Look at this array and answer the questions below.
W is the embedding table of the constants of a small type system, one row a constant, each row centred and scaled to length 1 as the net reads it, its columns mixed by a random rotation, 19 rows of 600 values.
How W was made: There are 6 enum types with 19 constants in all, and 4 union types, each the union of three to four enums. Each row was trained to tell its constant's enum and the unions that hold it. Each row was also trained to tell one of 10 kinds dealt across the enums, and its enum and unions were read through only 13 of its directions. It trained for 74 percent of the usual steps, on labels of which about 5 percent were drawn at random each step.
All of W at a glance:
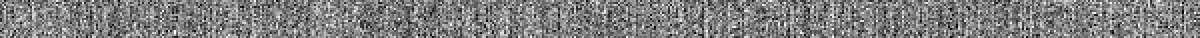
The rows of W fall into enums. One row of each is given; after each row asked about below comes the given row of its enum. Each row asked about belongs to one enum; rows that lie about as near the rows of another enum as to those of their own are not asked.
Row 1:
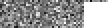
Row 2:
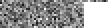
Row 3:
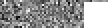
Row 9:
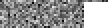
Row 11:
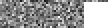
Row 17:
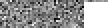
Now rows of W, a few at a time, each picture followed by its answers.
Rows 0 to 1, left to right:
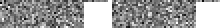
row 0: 2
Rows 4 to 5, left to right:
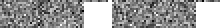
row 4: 1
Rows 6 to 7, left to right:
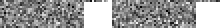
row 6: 3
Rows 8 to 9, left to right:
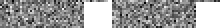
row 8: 3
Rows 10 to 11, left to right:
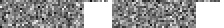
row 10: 3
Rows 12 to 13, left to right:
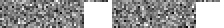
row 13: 11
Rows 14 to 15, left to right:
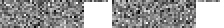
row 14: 1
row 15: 9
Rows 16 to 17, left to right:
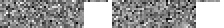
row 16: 9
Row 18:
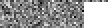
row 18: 1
